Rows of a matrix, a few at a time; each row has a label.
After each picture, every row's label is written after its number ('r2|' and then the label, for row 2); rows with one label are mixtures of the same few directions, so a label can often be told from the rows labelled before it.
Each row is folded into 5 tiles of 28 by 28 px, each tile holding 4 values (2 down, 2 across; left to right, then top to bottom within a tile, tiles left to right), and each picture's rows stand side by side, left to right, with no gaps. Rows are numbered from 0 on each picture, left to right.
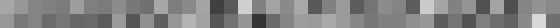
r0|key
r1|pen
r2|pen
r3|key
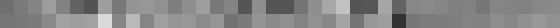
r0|key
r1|pen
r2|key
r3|key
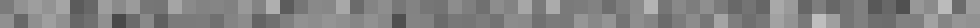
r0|pen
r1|pen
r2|key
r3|pen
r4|key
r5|pen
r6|pen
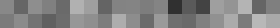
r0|pen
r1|pen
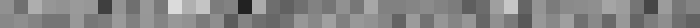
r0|pen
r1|pen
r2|key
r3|key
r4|key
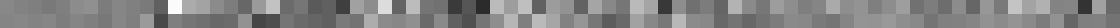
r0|key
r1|pen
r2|pen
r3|pen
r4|pen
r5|pen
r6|pen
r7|pen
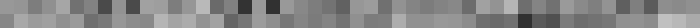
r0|pen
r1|pen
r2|key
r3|key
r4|key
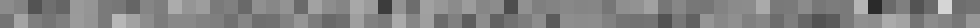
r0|pen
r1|pen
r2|pen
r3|key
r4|key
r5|key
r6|pen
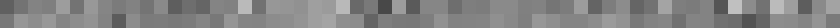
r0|key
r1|pen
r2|pen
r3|pen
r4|pen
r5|pen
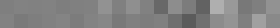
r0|pen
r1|pen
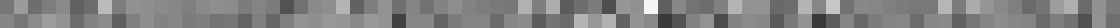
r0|pen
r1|key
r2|key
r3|pen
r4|key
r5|pen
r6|pen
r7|key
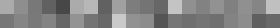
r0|key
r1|pen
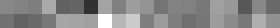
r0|key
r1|pen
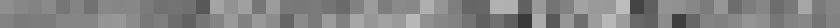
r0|key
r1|pen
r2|key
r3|key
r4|pen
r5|pen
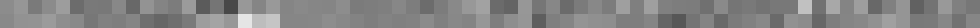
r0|pen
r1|key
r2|pen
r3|key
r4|key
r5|pen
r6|pen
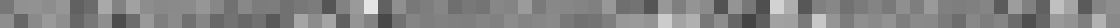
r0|pen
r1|key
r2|key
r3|pen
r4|key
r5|pen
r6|key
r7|pen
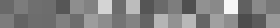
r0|pen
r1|key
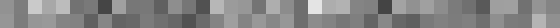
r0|pen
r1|pen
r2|pen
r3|key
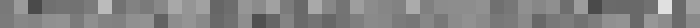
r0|pen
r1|pen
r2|pen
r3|pen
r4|pen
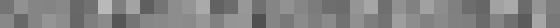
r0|pen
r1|key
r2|key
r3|key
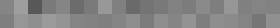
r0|pen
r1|key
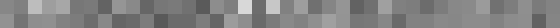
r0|pen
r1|pen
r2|pen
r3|key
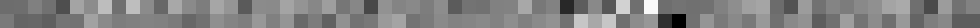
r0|pen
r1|pen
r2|key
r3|pen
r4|key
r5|key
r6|key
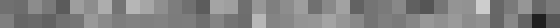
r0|pen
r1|key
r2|pen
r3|key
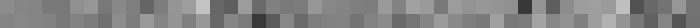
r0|key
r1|key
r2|pen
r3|pen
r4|pen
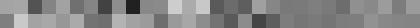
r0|pen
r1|pen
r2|pen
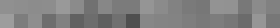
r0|key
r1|key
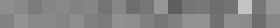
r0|pen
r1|pen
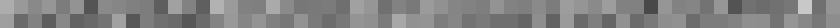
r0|key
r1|pen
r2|pen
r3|key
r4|key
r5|pen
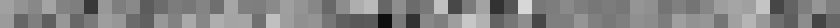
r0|key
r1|key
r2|key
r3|pen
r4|pen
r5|pen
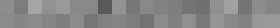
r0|pen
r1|key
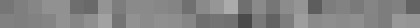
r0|key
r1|key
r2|pen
